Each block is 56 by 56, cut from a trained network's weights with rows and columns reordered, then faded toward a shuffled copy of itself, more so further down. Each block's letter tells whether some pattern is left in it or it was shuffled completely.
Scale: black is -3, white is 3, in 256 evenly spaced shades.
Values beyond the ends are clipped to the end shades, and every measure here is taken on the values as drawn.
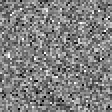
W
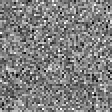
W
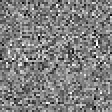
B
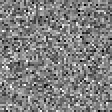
W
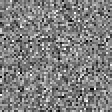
B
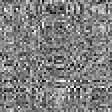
B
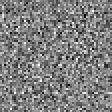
B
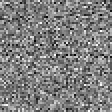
B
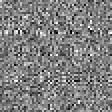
B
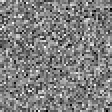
W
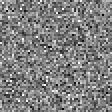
W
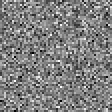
B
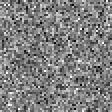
W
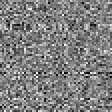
B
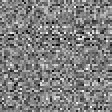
B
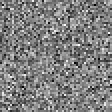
W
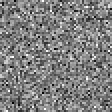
W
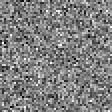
W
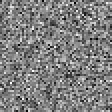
W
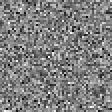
B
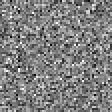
B
